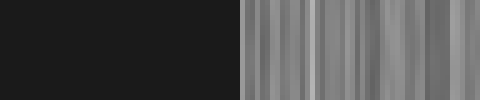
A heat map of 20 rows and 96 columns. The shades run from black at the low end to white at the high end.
It is made of 1 by 2 panels. Panel 1,1: very low, flat. Panel 1,2: middling, streaked downward.
